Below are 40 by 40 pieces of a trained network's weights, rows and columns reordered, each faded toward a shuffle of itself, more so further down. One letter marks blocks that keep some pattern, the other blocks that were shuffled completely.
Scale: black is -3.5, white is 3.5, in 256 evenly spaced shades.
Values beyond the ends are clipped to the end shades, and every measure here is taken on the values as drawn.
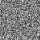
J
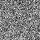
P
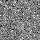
P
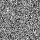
P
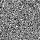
P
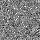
P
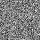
P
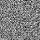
J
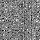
J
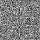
J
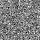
P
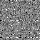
J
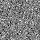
P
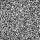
P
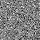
P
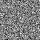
P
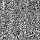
J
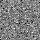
P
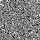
P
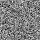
P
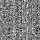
J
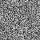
P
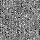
J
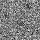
P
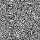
J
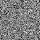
J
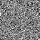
J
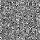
J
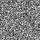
P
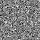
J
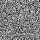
J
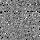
J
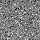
P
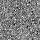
P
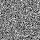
P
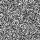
P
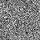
J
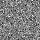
P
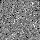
P
